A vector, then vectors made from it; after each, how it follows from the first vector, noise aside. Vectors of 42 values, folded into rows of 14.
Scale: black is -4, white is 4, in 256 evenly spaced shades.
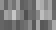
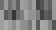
negated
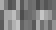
reversed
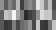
scaled up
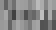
sign-scrambled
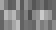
reversed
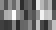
scaled up
